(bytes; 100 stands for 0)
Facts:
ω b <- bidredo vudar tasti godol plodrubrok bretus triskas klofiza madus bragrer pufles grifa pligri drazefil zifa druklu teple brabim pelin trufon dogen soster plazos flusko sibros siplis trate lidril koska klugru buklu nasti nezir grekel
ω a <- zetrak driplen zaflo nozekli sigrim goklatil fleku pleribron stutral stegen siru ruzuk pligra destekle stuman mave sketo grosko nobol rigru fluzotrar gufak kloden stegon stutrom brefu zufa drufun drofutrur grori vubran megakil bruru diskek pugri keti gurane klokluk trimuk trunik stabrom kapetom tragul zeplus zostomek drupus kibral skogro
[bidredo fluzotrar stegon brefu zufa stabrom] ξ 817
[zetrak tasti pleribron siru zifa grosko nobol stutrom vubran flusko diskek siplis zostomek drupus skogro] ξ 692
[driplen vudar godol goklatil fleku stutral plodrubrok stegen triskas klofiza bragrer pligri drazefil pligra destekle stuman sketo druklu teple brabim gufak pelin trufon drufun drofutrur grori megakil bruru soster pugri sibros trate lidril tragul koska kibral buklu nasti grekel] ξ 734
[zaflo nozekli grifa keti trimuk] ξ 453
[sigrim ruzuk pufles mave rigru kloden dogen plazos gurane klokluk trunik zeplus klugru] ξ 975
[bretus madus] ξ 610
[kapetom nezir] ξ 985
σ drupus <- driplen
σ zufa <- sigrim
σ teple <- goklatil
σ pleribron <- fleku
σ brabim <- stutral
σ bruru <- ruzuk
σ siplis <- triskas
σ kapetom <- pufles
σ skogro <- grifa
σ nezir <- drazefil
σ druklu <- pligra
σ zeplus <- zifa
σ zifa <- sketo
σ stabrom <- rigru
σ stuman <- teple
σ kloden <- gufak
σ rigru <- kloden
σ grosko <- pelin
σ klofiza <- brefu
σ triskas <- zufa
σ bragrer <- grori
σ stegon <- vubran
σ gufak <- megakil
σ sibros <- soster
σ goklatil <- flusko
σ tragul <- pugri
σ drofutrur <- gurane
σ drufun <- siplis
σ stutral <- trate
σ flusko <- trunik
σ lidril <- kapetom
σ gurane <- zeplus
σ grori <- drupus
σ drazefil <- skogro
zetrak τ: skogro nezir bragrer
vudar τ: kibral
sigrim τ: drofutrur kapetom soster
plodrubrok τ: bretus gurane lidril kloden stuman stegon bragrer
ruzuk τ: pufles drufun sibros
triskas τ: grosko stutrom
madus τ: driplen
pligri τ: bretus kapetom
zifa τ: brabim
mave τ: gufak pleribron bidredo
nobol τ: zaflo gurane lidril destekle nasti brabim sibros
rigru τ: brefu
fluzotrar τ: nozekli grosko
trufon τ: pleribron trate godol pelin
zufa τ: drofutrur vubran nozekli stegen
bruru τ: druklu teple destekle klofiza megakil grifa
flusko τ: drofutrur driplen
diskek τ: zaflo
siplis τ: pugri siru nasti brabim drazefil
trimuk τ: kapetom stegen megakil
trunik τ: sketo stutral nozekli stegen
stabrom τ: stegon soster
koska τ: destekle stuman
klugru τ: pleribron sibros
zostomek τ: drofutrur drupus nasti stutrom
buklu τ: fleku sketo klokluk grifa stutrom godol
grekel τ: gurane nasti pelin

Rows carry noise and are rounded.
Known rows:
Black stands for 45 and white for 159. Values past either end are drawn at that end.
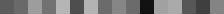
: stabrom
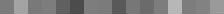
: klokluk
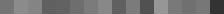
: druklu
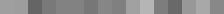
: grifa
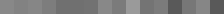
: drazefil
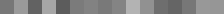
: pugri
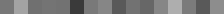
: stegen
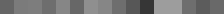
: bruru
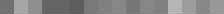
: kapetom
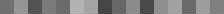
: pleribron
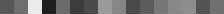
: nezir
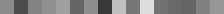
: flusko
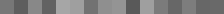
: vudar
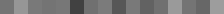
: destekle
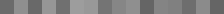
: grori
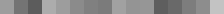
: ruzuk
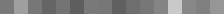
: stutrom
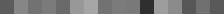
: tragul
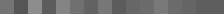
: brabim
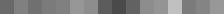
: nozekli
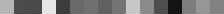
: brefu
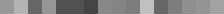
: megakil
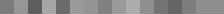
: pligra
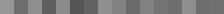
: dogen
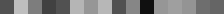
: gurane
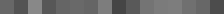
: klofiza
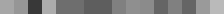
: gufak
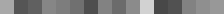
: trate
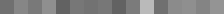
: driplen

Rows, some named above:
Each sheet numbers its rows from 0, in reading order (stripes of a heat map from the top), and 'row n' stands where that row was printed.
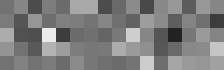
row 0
pleribron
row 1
madus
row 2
brefu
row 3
ruzuk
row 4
vubran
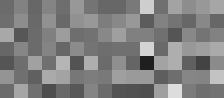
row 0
vubran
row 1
grori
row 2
klugru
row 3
vubran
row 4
stabrom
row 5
ruzuk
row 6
grosko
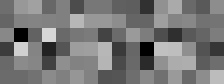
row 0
stegon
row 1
zufa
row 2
rigru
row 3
drofutrur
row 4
zeplus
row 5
zaflo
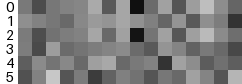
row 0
sketo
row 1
triskas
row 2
sketo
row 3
madus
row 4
tragul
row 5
skogro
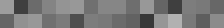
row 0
trufon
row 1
stegon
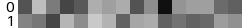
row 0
gurane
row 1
mave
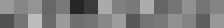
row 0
soster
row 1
zetrak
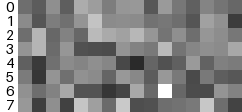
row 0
vudar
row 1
siplis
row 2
sigrim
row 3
megakil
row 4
drufun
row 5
pligri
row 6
teple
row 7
zifa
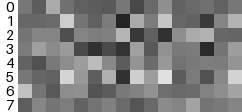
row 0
bretus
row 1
goklatil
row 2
zeplus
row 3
stuman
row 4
diskek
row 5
trunik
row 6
bidredo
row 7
stutral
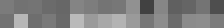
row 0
sibros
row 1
sigrim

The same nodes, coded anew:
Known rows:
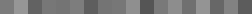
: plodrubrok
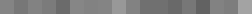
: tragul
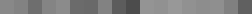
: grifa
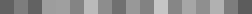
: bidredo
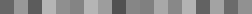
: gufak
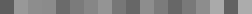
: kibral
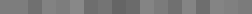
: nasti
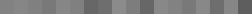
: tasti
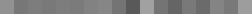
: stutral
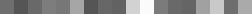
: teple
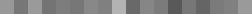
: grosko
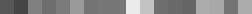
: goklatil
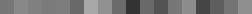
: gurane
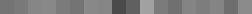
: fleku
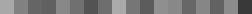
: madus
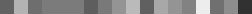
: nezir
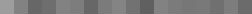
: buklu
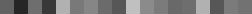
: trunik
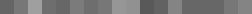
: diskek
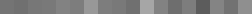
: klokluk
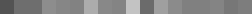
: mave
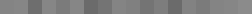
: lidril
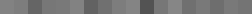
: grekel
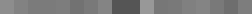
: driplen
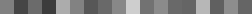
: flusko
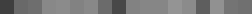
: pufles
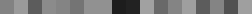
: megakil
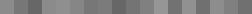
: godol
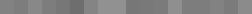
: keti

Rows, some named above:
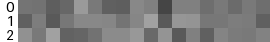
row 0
siplis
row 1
klugru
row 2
zufa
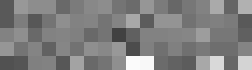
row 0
kibral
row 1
klugru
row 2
soster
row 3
fluzotrar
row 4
stuman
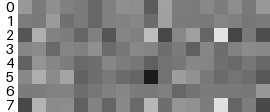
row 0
nozekli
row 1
kapetom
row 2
zetrak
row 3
lidril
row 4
kloden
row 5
sketo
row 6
grori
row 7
skogro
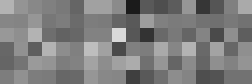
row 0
drofutrur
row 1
vubran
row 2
stabrom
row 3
gufak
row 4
pleribron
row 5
zeplus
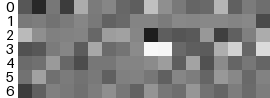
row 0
trunik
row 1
bretus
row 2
drofutrur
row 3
stuman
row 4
sigrim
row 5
vudar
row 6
ruzuk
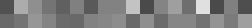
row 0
zetrak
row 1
zaflo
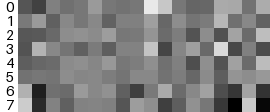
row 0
goklatil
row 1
bragrer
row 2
drufun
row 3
zetrak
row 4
drufun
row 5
sibros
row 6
brefu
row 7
rigru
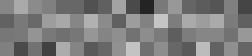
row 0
zifa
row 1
bidredo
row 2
stegon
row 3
flusko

